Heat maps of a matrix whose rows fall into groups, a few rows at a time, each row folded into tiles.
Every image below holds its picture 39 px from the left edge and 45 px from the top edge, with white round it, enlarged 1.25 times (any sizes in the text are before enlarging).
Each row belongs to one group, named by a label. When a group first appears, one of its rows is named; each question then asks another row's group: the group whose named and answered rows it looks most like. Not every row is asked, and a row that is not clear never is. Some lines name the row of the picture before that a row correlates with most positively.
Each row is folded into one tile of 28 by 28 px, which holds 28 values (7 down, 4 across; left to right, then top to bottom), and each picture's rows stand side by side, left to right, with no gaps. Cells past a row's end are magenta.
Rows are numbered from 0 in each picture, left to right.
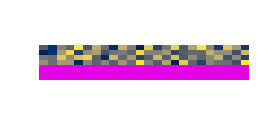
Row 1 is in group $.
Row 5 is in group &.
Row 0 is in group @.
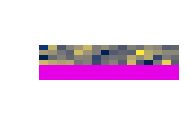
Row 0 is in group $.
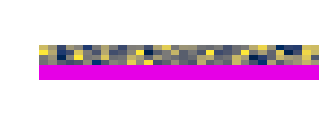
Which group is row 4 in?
@
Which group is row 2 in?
@
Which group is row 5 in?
@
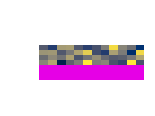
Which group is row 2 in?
@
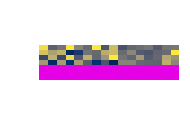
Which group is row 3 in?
@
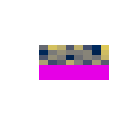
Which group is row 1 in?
@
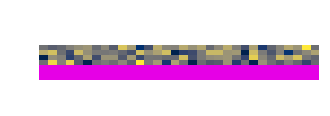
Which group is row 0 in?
$
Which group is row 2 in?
&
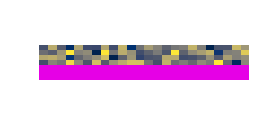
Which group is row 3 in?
@
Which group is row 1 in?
@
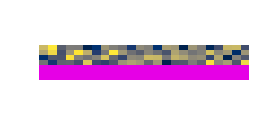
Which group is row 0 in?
@
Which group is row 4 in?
&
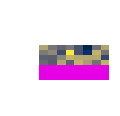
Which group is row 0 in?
@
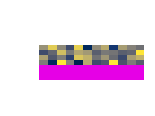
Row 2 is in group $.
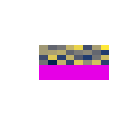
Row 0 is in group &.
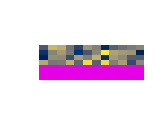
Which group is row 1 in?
&
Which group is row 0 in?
$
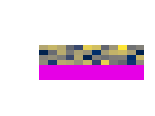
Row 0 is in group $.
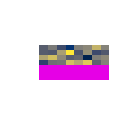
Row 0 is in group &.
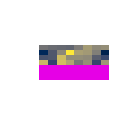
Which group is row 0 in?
@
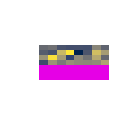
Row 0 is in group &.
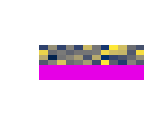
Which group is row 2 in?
@
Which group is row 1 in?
&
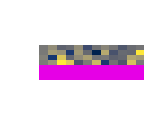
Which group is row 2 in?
@
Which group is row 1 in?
@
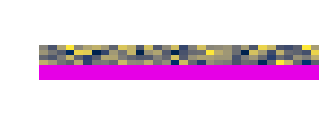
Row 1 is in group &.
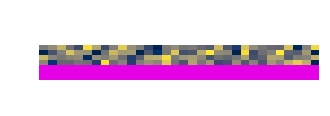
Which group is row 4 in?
&
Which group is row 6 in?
@
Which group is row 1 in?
&
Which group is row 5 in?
@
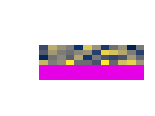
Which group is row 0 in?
$
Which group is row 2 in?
$
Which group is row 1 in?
&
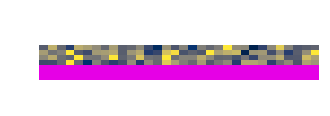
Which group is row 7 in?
@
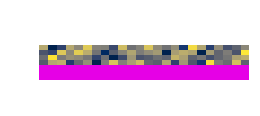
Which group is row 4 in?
&
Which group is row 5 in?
@
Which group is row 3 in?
@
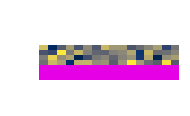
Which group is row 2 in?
$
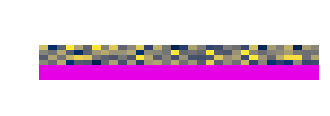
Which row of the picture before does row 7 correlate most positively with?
0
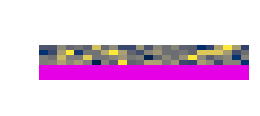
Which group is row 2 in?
$
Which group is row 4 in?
&
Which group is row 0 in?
@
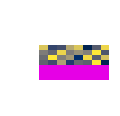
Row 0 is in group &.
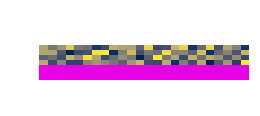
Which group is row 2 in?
$
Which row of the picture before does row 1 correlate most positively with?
0
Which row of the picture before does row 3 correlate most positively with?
0
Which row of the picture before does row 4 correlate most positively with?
1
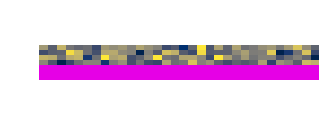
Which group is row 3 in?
&
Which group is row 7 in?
$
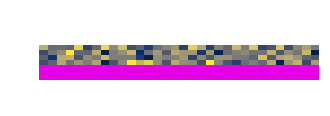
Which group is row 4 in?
&
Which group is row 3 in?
$
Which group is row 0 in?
@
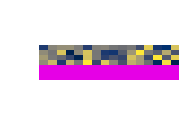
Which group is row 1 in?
$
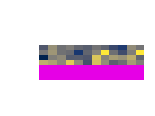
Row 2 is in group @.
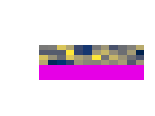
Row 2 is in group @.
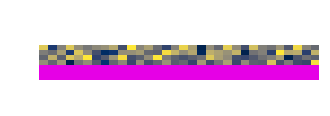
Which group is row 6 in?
@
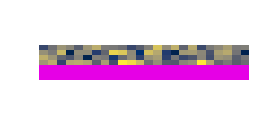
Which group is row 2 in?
$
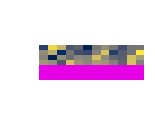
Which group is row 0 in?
&
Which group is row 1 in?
@
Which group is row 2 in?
@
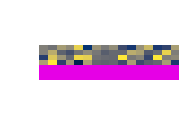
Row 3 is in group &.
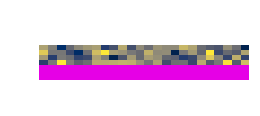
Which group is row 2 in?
$
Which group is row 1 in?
@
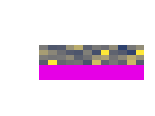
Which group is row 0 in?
$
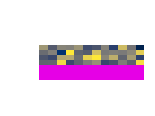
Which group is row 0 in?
@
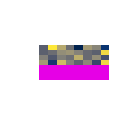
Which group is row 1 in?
&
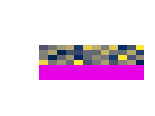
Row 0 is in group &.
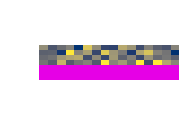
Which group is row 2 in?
&
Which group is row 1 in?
&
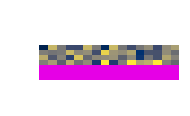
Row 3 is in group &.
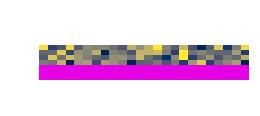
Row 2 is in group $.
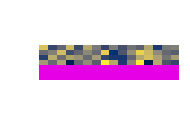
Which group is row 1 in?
&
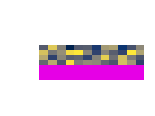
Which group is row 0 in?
&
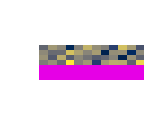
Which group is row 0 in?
&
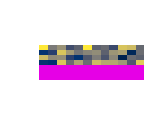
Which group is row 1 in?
$
